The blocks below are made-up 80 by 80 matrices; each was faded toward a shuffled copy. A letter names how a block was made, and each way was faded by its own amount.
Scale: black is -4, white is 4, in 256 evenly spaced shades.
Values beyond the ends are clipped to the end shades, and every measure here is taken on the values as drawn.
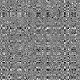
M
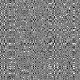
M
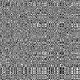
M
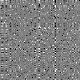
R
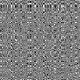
M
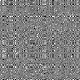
M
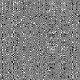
R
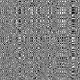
M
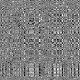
M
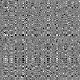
M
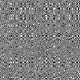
M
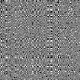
M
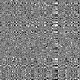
M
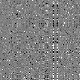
R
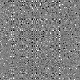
R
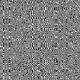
R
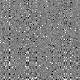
R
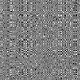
M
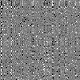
R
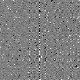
R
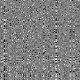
R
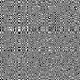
M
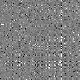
R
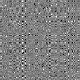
M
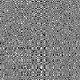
M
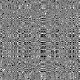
M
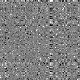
R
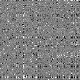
R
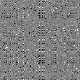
R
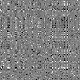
R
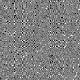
R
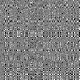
M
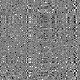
R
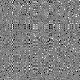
R
